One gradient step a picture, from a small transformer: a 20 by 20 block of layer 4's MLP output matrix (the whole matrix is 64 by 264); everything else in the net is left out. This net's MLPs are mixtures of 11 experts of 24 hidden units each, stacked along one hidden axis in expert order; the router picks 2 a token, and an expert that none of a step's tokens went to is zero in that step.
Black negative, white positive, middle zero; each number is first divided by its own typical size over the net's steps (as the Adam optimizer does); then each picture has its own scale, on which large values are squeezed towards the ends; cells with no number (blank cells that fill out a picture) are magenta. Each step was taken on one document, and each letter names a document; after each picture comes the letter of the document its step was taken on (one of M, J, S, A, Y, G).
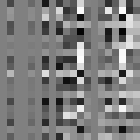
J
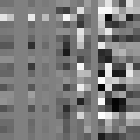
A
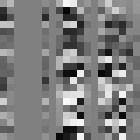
J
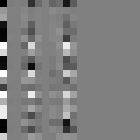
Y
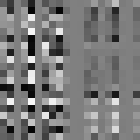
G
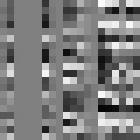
J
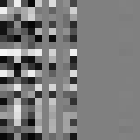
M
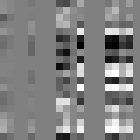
A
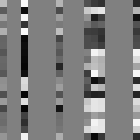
G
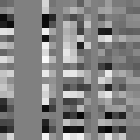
J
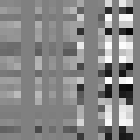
M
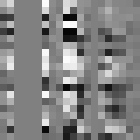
J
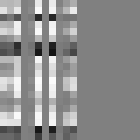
M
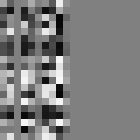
G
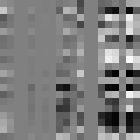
A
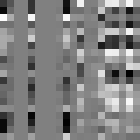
A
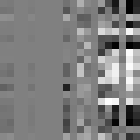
A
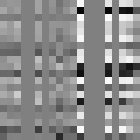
M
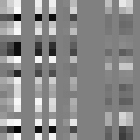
M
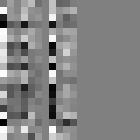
Y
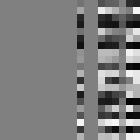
J
